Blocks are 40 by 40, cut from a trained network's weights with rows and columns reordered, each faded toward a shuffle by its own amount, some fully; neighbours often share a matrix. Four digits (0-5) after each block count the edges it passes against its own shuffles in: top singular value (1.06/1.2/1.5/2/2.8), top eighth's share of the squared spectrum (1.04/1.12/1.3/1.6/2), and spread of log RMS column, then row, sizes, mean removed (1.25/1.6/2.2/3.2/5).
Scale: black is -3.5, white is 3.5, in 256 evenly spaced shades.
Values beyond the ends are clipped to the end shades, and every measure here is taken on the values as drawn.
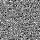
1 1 0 0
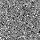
1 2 0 0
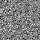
2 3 0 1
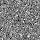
0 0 0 0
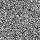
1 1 0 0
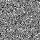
0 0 0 0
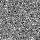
0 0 0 0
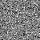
1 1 0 0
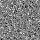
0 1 0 0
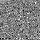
2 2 0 1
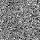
2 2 0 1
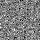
2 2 0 1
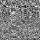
3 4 0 2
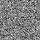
2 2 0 1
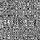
3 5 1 2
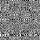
3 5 1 2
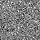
0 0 0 1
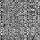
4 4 2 0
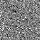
2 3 0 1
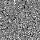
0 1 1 0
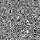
3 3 2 1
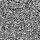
0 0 0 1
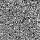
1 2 0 0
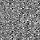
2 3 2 1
